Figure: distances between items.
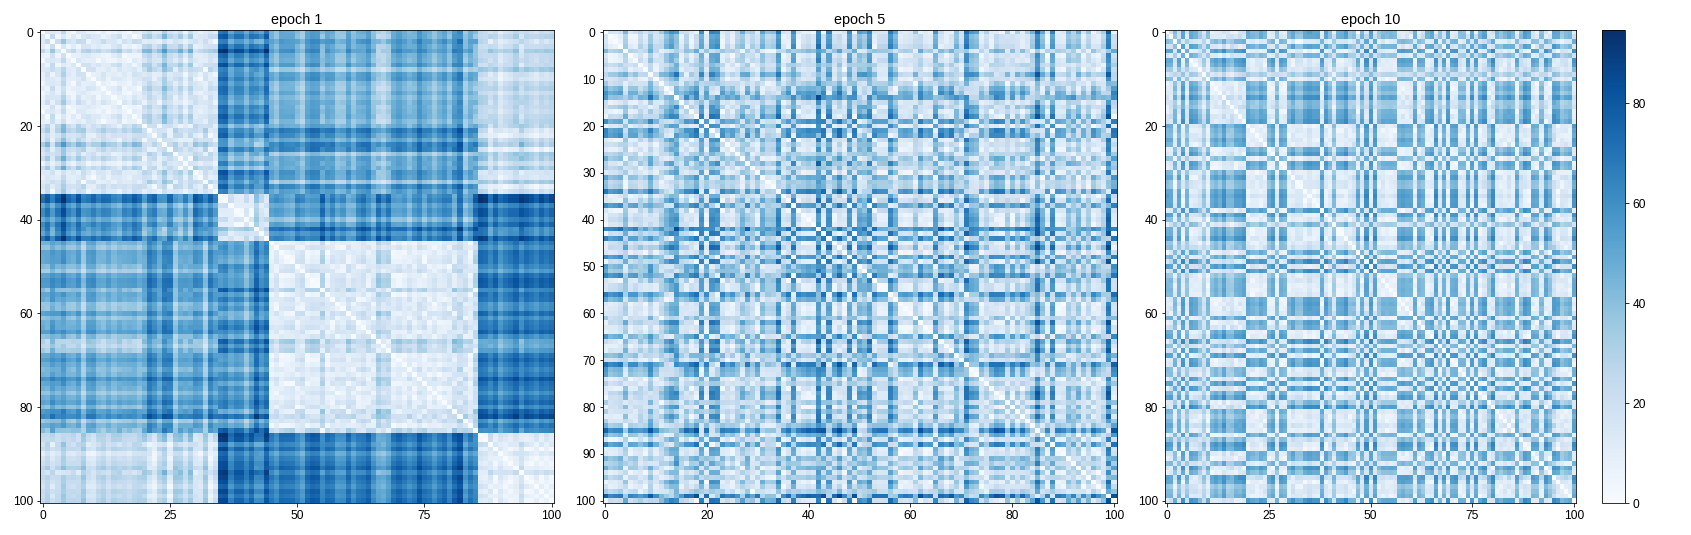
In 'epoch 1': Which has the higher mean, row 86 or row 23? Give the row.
86
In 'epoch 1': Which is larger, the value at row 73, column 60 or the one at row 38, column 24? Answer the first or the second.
the second
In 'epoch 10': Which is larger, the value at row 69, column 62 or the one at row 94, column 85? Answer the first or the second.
the first
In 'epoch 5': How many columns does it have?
101
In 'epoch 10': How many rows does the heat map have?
101
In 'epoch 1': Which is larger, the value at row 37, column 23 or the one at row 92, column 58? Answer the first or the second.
the second
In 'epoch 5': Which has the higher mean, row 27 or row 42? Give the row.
42
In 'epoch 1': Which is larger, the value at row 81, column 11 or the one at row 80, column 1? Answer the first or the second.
the first
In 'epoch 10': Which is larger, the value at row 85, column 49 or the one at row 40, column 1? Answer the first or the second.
the first
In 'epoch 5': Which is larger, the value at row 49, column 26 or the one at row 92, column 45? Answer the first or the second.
the first
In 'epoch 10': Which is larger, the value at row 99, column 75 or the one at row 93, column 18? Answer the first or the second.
the second
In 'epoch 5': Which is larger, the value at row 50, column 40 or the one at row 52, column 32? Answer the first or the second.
the first
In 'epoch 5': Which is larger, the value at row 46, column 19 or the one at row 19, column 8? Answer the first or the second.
the first
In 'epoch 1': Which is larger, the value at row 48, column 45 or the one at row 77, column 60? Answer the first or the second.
the second
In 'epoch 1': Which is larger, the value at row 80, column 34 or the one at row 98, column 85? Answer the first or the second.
the second
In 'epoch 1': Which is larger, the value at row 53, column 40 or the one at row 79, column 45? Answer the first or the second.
the first
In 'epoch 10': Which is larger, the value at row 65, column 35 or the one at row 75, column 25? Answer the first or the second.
the second
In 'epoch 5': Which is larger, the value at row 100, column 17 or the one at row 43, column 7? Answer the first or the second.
the second
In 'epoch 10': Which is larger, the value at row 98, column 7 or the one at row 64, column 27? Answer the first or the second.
the first
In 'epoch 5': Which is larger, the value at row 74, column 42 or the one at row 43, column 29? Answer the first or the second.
the first
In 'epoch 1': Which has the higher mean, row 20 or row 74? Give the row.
74
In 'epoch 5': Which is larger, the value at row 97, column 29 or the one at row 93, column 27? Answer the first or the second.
the first
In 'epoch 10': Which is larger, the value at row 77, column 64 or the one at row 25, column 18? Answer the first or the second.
the second
